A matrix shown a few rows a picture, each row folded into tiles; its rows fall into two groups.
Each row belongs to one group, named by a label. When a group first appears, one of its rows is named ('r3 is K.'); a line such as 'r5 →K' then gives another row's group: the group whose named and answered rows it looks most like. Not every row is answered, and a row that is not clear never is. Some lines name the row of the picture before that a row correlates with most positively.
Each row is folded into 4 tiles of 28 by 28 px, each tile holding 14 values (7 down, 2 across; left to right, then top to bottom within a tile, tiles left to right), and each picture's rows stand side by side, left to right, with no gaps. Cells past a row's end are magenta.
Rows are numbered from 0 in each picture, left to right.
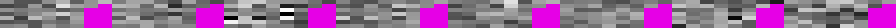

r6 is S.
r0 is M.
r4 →M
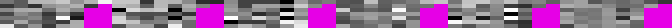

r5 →S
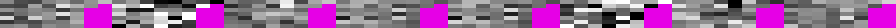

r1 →S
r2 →M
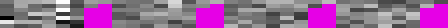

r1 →M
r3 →S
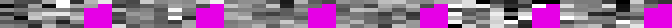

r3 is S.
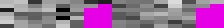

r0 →S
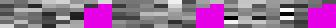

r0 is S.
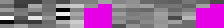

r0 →M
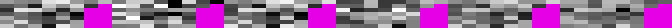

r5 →S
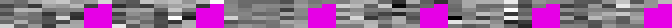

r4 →M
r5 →M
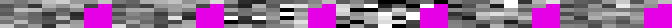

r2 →M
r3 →S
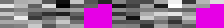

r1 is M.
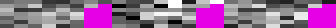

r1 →M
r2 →S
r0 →S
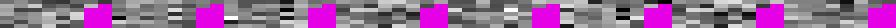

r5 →S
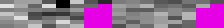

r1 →S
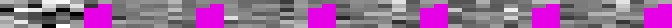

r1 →M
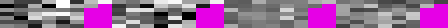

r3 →S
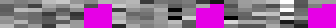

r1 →S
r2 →M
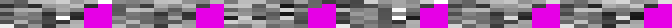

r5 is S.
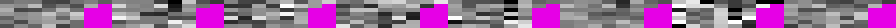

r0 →S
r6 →S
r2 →M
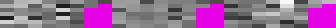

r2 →M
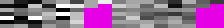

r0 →M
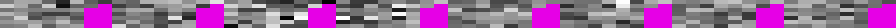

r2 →S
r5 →M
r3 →M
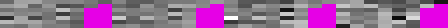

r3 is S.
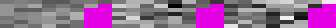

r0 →S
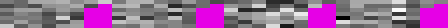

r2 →S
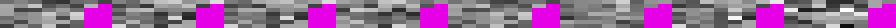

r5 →M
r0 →S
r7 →S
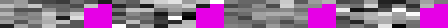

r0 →S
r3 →S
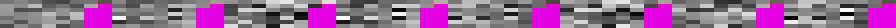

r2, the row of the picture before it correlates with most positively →1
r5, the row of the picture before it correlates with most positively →1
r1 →M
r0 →S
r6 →S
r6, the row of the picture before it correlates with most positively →3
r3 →M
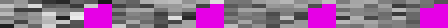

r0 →S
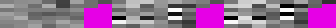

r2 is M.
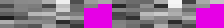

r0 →M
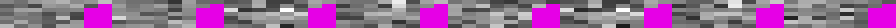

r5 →S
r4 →S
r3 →M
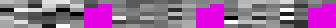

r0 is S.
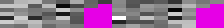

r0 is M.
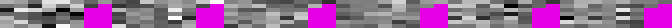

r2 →S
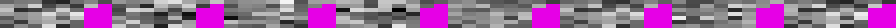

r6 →M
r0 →S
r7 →S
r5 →S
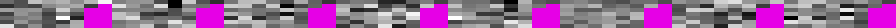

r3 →S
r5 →S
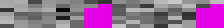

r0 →S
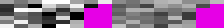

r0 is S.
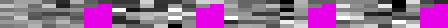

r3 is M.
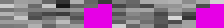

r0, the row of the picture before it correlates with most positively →0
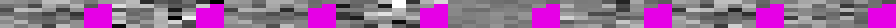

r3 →M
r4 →S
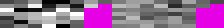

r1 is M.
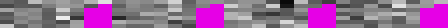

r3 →M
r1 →M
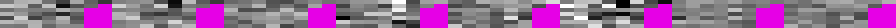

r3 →M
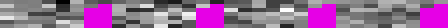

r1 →S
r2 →S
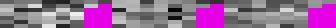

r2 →S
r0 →S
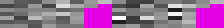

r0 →M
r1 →M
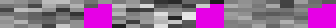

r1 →S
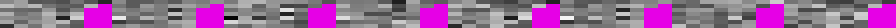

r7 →S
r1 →M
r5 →M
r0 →S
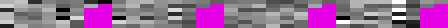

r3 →M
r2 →S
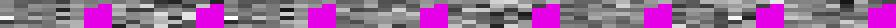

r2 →M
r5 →M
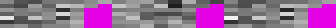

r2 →M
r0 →M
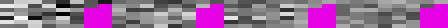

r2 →M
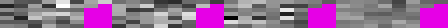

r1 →S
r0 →M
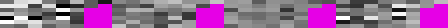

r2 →S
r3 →M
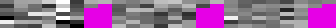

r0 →M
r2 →M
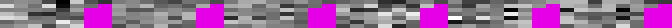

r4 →M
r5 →S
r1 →S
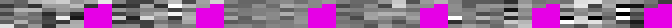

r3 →M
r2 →M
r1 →M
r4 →M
